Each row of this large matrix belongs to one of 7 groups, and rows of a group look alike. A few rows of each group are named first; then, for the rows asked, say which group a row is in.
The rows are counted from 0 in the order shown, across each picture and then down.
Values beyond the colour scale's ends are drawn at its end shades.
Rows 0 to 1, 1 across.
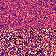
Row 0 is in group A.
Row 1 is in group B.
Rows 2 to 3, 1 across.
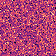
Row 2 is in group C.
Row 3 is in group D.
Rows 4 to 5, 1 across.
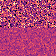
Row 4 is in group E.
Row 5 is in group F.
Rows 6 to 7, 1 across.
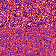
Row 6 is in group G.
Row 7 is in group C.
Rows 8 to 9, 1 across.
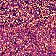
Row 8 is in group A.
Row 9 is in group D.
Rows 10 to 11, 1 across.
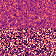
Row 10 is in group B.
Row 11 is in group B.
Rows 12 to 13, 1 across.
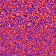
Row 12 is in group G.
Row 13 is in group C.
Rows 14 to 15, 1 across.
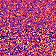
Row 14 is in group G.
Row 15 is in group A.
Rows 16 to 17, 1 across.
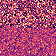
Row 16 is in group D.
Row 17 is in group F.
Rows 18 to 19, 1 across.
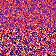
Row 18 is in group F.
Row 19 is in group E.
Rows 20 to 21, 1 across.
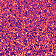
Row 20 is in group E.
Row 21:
G
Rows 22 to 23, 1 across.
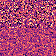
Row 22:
C
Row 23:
A
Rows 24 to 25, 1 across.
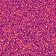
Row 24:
G
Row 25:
D
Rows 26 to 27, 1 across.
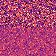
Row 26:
A
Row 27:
F
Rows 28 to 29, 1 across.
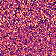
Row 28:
F
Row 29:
E
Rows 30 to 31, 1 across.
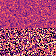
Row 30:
E
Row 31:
A
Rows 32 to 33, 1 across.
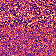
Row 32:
A
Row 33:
C
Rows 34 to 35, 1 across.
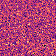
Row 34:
G
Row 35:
A
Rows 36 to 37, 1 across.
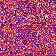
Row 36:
D
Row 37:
D
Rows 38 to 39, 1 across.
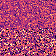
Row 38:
A
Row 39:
A
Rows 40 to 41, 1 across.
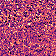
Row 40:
G
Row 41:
B
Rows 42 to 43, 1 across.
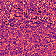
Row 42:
B
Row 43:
A
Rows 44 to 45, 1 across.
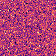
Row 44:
C
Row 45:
B
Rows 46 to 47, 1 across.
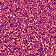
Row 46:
E
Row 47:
F
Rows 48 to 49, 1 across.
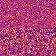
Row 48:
A
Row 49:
C
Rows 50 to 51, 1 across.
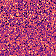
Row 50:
B
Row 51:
F
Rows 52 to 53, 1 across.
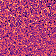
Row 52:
E
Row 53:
E
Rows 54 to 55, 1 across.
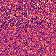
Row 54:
B
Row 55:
F
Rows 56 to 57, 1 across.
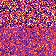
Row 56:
C
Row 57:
B
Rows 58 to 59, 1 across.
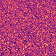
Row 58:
D
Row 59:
D
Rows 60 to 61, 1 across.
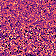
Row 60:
E
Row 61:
C
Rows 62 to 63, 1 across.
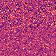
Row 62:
C
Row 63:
F
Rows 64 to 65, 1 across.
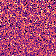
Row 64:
E
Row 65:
C
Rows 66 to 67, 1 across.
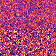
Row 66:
B
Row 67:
E
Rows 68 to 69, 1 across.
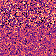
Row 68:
B
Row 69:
E
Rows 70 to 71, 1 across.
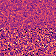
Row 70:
G
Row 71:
A
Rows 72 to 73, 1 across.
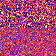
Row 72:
G
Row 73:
E
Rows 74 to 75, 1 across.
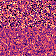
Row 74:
E
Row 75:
G
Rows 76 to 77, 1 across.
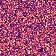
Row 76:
D
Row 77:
F
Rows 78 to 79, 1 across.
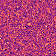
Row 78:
G
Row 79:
D
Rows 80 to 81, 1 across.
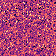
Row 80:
B
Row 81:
B
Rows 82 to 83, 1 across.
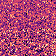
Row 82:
B
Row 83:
B
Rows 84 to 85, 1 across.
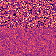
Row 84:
A
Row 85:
C
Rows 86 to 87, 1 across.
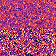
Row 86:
B
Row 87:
C
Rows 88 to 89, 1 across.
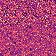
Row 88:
D
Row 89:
E
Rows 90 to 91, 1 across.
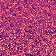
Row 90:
E
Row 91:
C
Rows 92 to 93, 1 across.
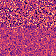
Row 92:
C
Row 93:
E
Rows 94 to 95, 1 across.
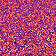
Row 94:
F
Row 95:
D
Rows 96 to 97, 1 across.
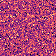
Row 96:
A
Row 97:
C
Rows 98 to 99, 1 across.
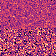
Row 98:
E
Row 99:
D
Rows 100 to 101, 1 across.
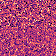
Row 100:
E
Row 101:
B
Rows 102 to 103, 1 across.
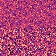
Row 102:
E
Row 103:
E
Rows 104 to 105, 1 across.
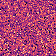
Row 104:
A
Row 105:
D
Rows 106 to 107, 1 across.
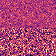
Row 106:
C
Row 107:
C
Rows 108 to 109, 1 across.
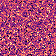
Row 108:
G
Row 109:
E
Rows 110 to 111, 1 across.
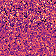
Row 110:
B
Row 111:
F
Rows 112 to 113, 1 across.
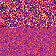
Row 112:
C
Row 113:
F
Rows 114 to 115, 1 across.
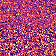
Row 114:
A
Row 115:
A
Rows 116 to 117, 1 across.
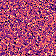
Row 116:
A
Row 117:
G
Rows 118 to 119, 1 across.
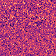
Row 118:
B
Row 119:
C
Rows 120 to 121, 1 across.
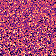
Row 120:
F
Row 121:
E
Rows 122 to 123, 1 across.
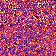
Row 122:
D
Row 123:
B
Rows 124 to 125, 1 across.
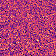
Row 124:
A
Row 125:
A
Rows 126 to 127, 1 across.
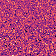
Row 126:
D
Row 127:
C
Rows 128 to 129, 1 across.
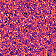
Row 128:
D
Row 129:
E
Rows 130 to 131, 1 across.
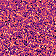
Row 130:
G
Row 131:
B
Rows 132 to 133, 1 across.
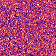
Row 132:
B
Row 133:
C
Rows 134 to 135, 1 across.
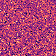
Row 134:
D
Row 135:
G
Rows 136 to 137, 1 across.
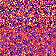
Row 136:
C
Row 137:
E
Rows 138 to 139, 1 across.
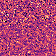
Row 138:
D
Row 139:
G
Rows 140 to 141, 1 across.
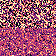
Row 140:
E
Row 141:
C
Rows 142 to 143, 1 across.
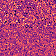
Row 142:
D
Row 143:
A
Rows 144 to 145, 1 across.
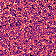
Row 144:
E
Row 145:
C
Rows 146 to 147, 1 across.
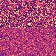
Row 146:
G
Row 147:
C
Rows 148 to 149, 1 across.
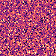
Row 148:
F
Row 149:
F
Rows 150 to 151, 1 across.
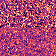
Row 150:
G
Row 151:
B
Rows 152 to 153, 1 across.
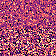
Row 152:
C
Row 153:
A
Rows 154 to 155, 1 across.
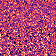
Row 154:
F
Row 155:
E
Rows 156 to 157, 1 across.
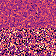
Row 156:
G
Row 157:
B
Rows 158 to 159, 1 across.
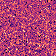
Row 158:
E
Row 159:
B
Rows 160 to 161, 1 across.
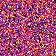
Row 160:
G
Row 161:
A
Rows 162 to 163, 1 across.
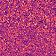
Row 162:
F
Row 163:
D
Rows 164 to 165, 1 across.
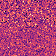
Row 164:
F
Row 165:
B
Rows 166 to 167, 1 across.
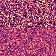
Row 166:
G
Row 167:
F
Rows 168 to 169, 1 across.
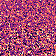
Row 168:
G
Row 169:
G
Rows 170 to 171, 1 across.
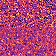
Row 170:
A
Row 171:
G
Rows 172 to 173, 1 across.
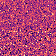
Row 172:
C
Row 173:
E
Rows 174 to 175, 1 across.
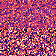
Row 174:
F
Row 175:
F
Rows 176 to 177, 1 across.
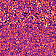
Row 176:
D
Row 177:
A
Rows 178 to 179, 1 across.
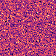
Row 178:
G
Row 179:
A
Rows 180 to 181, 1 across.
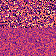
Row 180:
A
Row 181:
A
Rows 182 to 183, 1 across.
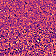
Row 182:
C
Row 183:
A
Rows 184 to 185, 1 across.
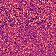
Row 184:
B
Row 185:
D
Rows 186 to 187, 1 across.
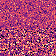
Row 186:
C
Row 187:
A
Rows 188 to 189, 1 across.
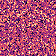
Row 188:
F
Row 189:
F
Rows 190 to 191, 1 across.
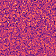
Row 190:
F
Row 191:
F
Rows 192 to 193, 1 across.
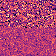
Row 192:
A
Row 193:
C
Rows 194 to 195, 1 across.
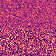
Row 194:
G
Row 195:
C
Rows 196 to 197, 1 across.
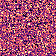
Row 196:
G
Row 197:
D
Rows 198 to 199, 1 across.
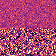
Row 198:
C
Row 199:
C
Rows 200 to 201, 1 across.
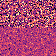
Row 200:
A
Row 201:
E
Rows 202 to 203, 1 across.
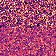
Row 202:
C
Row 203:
F
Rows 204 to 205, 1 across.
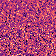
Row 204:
G
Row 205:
C
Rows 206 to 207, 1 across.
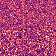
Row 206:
C
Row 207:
B
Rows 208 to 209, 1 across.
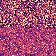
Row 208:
D
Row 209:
C
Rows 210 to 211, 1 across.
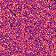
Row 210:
E
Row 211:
C
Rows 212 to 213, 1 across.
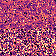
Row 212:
D
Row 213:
D
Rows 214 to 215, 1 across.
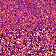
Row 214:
D
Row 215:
G
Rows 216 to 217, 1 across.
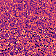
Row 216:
B
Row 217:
A
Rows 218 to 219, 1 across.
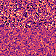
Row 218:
G
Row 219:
F
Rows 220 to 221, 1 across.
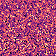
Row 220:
G
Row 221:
D
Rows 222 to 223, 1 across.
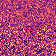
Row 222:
G
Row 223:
B
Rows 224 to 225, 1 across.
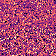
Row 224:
D
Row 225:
C
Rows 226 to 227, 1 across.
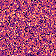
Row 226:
F
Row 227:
C
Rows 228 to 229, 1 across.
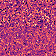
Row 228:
F
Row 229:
G
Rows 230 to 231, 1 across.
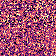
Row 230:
G
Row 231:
B
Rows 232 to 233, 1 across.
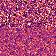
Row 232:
G
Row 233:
F
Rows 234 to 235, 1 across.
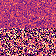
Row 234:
B
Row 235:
C
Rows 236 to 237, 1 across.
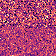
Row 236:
D
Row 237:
C
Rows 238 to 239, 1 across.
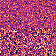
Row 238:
A
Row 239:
E
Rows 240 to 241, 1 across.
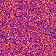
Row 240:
B
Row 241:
A
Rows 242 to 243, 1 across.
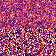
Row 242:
B
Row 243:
C
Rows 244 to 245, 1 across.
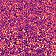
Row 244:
B
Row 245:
B
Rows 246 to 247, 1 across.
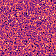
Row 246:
B
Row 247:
D
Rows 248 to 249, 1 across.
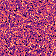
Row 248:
G
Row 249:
B
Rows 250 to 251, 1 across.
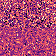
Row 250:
B
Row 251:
G
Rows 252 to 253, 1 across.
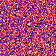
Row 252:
G
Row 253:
F
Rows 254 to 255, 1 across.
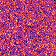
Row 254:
C
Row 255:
B
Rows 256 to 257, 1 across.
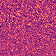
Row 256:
G
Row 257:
A
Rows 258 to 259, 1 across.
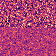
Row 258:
G
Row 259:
E
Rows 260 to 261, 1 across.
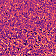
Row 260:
B
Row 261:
G
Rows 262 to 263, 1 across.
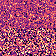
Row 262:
B
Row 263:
D
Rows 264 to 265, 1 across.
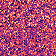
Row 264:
F
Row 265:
B
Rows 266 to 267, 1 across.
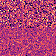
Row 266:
C
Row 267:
G
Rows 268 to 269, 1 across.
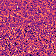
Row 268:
G
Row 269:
C
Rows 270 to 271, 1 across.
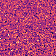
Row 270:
D
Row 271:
A
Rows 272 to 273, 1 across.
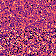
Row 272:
E
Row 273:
C
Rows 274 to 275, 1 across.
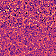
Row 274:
C
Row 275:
E
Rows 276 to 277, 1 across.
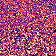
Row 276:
A
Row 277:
F
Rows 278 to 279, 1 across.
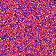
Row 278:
D
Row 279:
C
